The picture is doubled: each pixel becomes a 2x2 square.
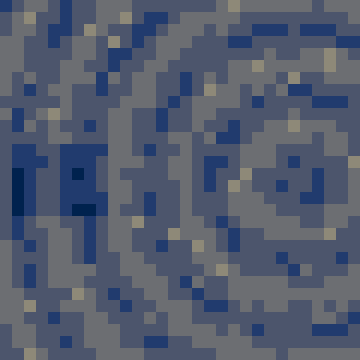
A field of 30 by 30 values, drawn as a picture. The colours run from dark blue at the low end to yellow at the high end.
The ninth with the lowest average is the middle left. An odd patch, lower than its surroundings, sits in the middle left. Rings spread out from the middle right. No overall slope runs across the table. On average the colour sits 30% of the way up the scale.
